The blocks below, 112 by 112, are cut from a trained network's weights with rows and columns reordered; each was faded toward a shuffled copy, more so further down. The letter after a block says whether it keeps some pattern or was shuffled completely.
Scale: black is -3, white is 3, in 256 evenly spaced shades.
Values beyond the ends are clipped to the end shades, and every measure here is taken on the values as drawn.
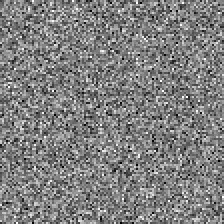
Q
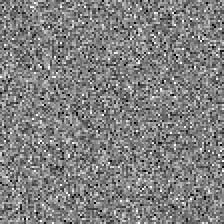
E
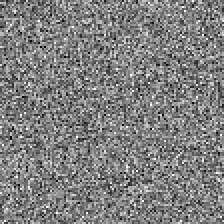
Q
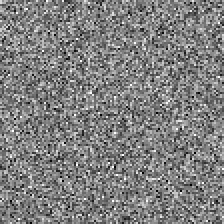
E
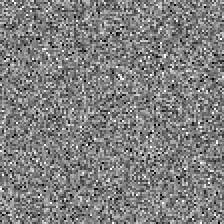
E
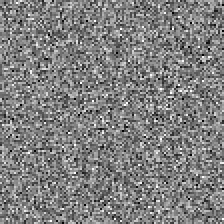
E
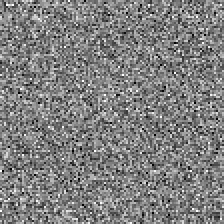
Q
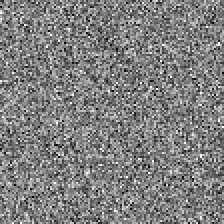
Q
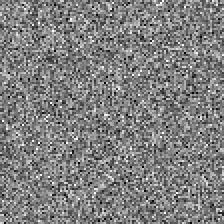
E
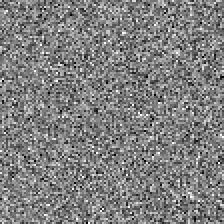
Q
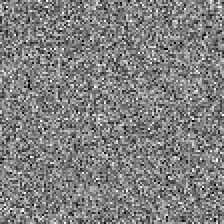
E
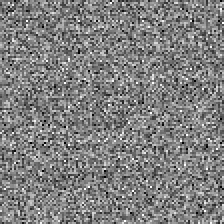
Q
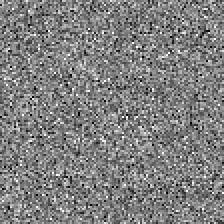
Q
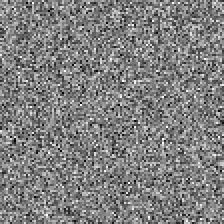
E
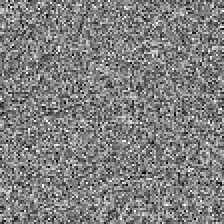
Q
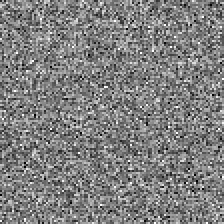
Q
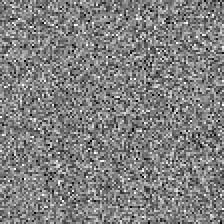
E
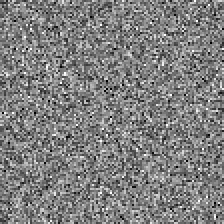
E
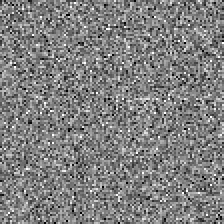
E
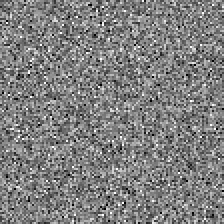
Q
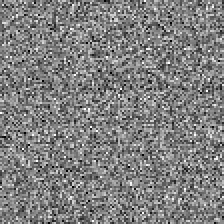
Q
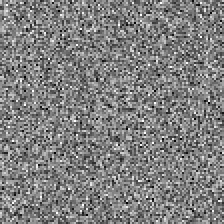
E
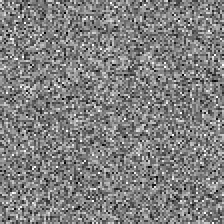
E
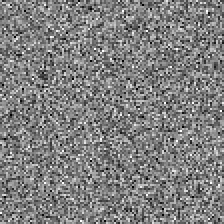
E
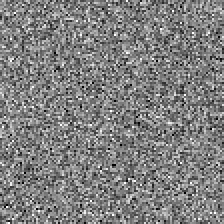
E
